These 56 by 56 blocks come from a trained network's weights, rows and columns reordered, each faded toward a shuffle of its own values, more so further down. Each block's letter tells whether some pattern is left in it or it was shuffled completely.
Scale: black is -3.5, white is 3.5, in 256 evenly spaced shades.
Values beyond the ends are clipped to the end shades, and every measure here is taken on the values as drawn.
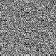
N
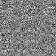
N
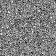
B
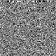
N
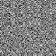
N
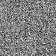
B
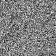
B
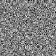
N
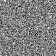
B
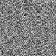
N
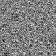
N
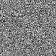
N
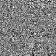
N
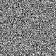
N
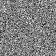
B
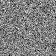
B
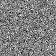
B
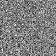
N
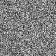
N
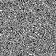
N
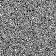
B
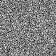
B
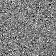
B
